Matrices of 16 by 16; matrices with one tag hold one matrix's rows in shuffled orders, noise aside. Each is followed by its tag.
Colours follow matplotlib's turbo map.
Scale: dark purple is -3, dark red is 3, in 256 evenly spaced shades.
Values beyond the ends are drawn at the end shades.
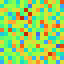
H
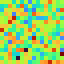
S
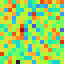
S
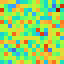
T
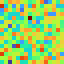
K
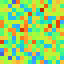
K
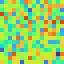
H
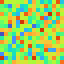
K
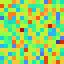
H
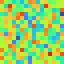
S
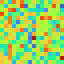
S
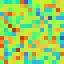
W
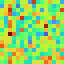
S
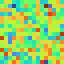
T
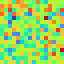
T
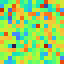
T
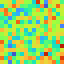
T
